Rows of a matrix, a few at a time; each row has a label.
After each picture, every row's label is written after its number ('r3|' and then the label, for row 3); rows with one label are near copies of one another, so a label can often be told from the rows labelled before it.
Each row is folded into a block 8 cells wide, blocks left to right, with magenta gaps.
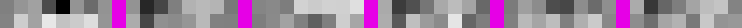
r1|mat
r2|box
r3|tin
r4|box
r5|mat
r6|box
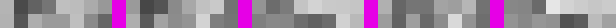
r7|box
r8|box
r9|tin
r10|box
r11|tin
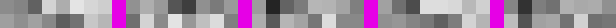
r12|tin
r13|mat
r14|box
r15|tin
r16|box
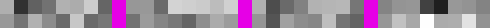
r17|box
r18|tin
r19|box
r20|mat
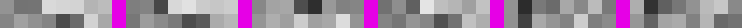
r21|tin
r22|tin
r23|mat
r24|tin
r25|box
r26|box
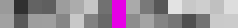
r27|box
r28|tin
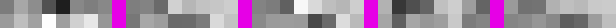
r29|mat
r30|tin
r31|tin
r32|box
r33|tin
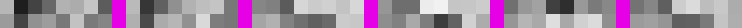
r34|box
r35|box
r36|tin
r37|tin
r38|mat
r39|tin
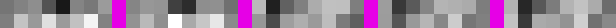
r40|mat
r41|mat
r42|box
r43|box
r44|box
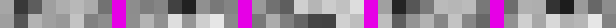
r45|box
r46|mat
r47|tin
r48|box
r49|mat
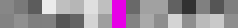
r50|tin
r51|mat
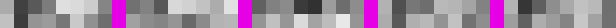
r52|box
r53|tin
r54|mat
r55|box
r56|box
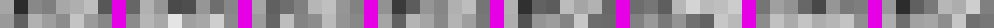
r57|box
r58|mat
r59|box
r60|box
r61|box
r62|tin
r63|mat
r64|box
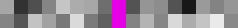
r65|box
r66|mat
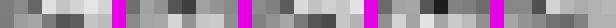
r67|tin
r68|mat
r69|tin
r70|mat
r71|tin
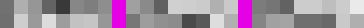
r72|mat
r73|tin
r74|tin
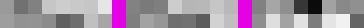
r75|tin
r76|tin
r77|mat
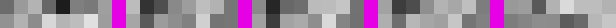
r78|mat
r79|box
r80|box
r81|box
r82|tin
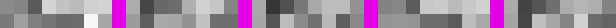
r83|tin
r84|box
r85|box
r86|tin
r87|box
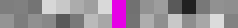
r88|tin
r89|mat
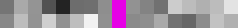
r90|mat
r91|tin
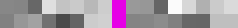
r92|tin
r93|tin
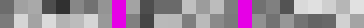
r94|mat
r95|box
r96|tin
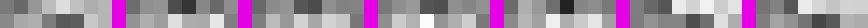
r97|tin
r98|mat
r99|mat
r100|mat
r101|mat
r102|tin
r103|tin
